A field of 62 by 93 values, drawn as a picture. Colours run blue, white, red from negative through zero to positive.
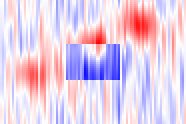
The centre is the ninth with the lowest average. An odd patch, lower than its surroundings, sits in the centre. Values change most from cell to cell in the centre. Three bumps rise from the field.
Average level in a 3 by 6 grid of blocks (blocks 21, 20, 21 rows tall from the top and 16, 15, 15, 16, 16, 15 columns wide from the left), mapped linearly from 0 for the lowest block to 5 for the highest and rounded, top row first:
2 2 2 3 5 3 | 3 4 0 0 2 2 | 2 3 2 2 2 2
